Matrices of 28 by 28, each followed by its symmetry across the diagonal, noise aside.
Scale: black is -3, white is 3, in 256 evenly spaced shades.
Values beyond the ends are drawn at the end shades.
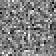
antisymmetric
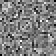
symmetric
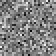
symmetric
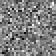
antisymmetric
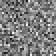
neither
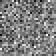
symmetric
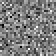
neither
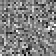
antisymmetric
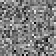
neither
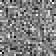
antisymmetric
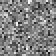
neither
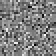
antisymmetric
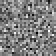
antisymmetric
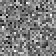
symmetric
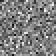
neither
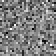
neither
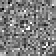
symmetric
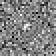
symmetric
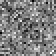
symmetric
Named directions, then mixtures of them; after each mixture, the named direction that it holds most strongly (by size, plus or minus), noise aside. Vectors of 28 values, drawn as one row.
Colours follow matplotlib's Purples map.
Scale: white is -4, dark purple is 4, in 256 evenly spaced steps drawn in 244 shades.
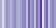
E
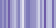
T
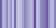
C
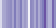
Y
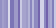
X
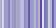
E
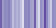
T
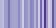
T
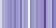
Y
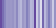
E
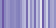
E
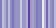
E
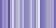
X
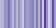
T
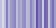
E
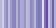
E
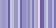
X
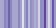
T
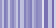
X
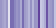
X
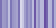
X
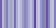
C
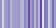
E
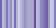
C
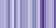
X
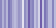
T
